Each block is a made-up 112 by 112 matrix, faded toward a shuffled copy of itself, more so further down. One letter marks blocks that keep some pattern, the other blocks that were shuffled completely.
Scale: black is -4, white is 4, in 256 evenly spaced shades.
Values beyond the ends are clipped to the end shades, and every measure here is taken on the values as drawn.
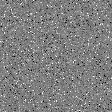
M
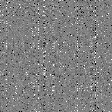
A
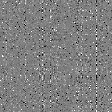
A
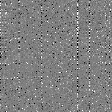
A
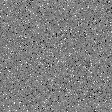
M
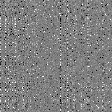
A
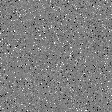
M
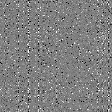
A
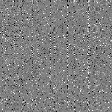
A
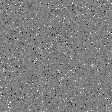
M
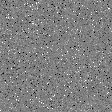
M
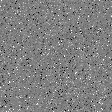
M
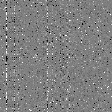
A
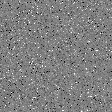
M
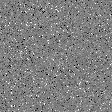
M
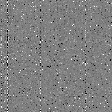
A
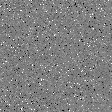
M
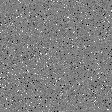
M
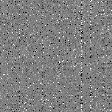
A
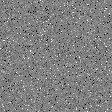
M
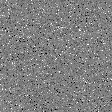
M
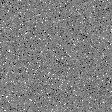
M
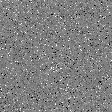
M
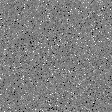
M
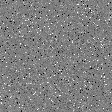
M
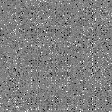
A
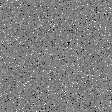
M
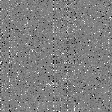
A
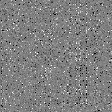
A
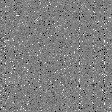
A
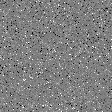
M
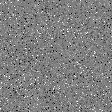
M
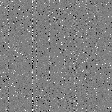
A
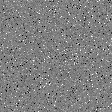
M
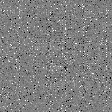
A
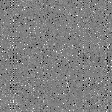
A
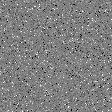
M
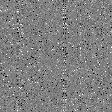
A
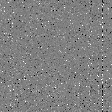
A
